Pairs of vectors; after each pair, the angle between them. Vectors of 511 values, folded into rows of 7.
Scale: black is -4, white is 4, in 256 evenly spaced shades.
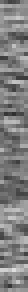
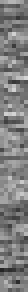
nearly opposite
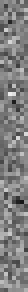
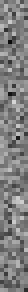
nearly opposite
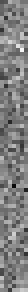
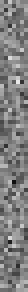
partly aligned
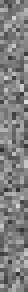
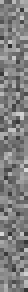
orthogonal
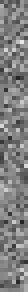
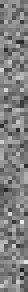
nearly opposite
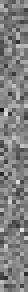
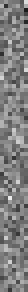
partly aligned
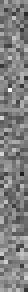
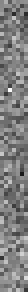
nearly parallel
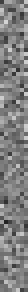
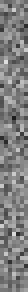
partly opposed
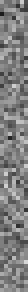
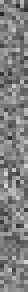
nearly parallel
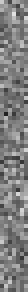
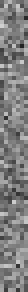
partly opposed
